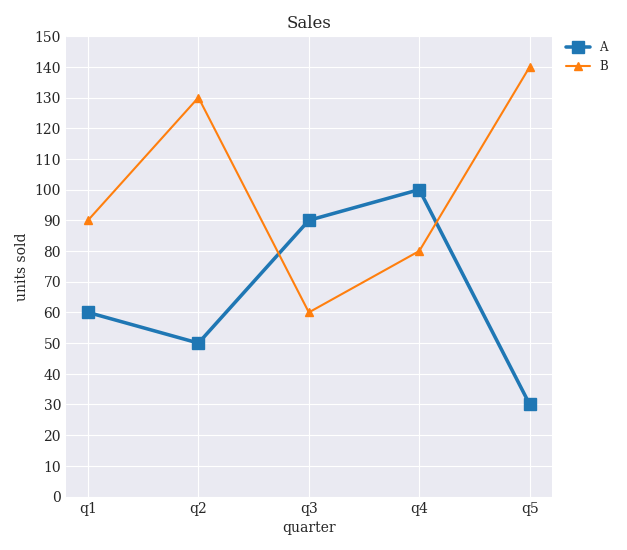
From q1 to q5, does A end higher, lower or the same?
lower
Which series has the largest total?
B
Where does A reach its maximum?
q4
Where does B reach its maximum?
q5
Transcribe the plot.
Title: Sales
x-axis: quarter, ticks q1 q2 q3 q4 q5
y-axis: units sold, ticks 0 10 20 30 40 50 60 70 80 90 100 110 120 130 140 150
Legend: A, B
Values:
A: 60 50 90 100 30
B: 90 130 60 80 140
